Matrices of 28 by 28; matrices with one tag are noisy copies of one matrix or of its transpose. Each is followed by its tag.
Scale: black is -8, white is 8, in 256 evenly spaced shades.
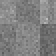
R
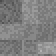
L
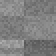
R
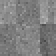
R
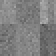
R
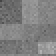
L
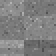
R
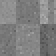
R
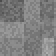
L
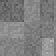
L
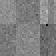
R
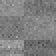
R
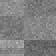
R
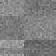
R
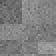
L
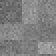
L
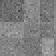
L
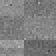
R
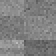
R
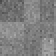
L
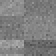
R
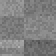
R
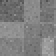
L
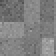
L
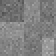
L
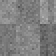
R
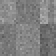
R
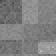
L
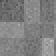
L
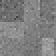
L
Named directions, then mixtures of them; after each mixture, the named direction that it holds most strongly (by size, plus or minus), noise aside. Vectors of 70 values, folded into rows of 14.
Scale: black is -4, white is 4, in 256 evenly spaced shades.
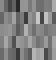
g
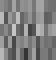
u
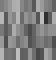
g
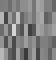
u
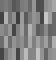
u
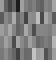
g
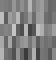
u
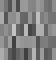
u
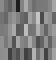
g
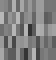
u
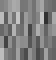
u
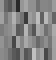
g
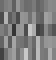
u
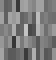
u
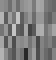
u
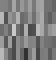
u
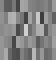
g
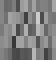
g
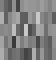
u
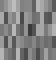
u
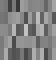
g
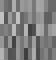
u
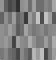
g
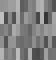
g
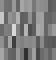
u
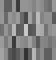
u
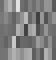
g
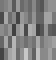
u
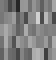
g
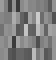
g
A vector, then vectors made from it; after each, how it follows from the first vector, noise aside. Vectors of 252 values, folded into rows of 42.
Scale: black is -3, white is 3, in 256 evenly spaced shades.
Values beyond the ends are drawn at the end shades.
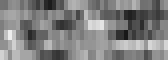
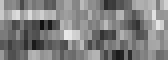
reversed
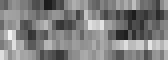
copied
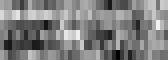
reversed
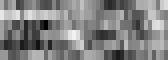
reversed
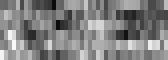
copied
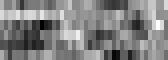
reversed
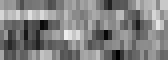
reversed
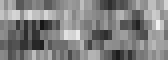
reversed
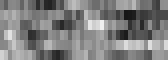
copied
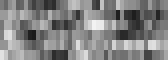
copied
